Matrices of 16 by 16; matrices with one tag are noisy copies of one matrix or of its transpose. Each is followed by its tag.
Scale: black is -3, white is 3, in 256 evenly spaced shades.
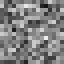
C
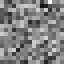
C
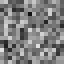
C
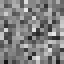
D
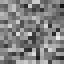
D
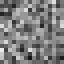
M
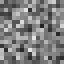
M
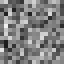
C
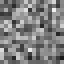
M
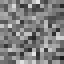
D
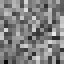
D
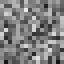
D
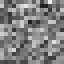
C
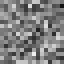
D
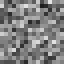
C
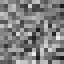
D
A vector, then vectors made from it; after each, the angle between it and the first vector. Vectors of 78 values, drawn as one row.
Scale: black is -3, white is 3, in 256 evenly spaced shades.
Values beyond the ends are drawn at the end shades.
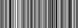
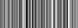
partly opposed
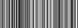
partly opposed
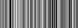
nearly parallel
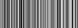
partly opposed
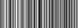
partly aligned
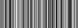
nearly parallel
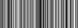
orthogonal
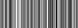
nearly parallel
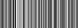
partly aligned
